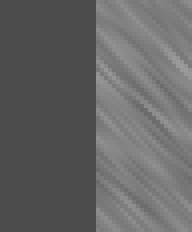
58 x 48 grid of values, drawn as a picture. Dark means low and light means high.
The table splits into one row of 2 panels. Panel 1,1: low, flat. Panel 1,2: middling, slanting down to the right, faint in contrast.
